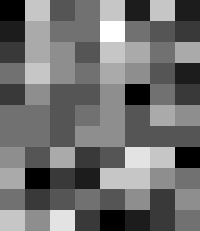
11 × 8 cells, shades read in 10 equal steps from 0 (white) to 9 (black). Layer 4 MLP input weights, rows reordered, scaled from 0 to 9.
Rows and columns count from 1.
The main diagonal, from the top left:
9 3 4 5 4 6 6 9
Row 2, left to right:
8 3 5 5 0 5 6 7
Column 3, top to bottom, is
6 5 4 4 6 6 6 3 7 6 1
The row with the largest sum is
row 5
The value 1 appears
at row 8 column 6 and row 11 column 3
